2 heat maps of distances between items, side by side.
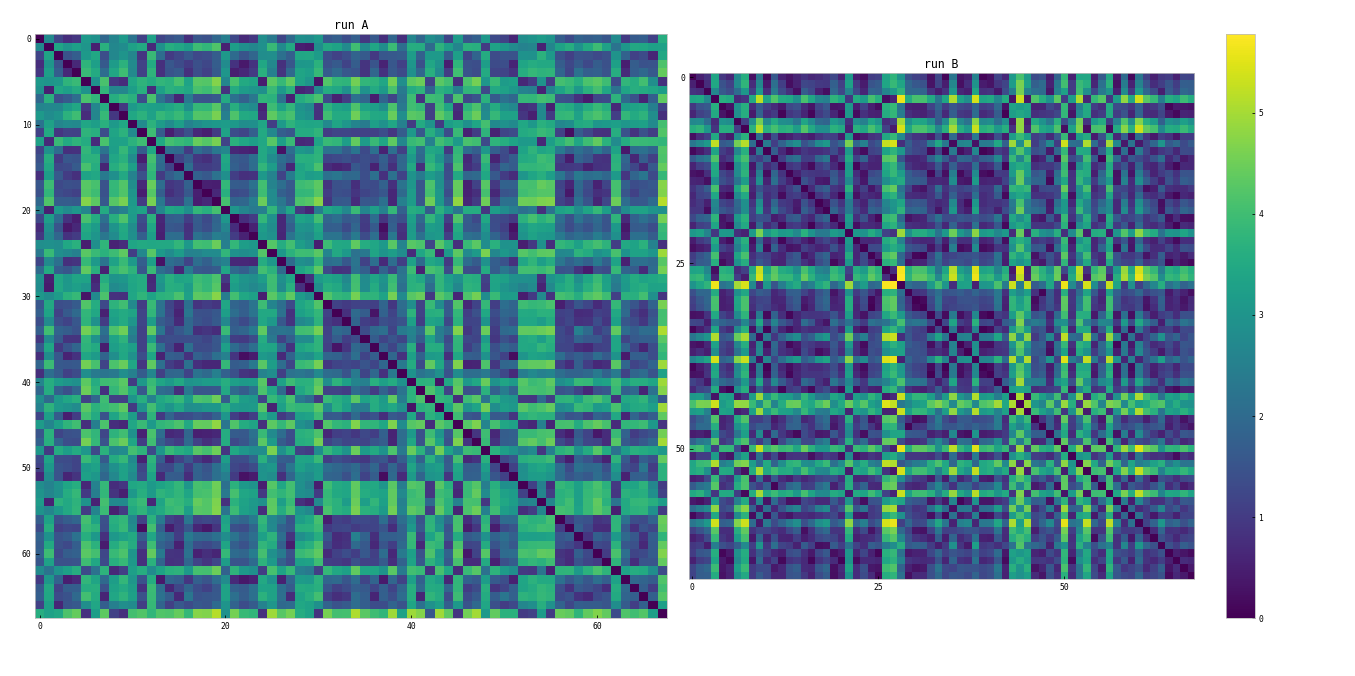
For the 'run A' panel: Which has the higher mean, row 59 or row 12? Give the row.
12
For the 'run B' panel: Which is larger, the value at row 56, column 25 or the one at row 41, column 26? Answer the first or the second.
the first
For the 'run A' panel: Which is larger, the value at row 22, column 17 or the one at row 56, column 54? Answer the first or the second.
the second
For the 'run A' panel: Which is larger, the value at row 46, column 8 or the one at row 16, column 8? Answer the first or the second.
the first
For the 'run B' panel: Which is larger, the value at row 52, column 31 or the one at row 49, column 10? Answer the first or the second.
the first
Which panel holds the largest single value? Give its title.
run B
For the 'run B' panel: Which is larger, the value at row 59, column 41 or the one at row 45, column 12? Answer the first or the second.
the second
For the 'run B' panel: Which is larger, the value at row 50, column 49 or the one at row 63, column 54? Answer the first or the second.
the first
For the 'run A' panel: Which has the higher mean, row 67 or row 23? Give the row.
67
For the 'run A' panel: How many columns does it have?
68
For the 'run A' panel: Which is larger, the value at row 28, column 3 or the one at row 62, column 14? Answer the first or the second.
the second
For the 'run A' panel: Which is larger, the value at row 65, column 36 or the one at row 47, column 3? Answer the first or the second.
the second
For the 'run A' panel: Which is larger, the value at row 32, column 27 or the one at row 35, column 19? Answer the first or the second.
the second
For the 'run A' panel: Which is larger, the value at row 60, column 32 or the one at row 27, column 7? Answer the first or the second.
the first
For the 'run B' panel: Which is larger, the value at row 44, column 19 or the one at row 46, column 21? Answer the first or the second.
the second
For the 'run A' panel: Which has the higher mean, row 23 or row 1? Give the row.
1
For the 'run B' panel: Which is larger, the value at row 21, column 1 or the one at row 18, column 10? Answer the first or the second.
the first
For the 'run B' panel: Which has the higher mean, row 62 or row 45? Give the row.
45
